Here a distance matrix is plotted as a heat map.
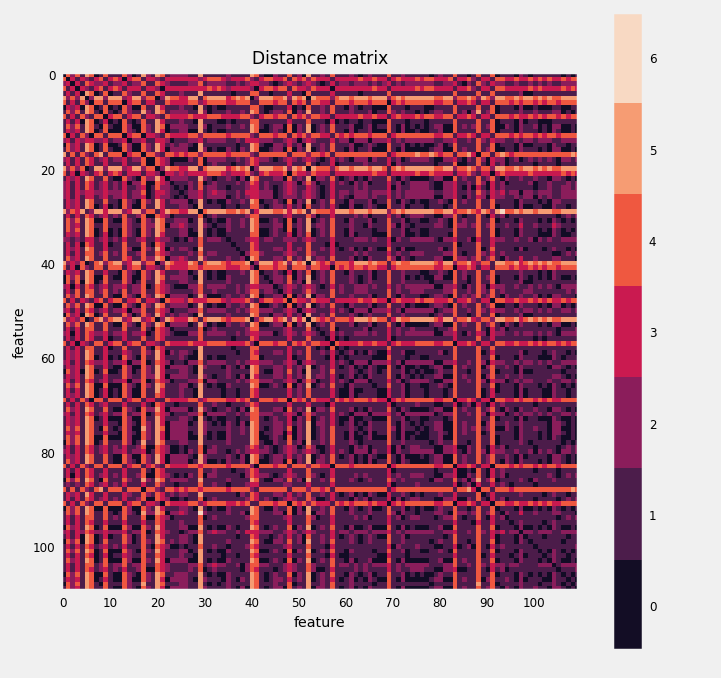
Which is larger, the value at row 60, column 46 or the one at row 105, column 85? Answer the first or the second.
the first
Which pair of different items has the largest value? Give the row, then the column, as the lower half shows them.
93, 29
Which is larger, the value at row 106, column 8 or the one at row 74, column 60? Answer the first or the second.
the second
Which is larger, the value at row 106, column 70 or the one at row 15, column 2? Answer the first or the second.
the second
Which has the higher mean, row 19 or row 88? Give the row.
88
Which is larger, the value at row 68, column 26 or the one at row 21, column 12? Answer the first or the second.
the second
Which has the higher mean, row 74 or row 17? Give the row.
17
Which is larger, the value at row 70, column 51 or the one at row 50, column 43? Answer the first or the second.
the second
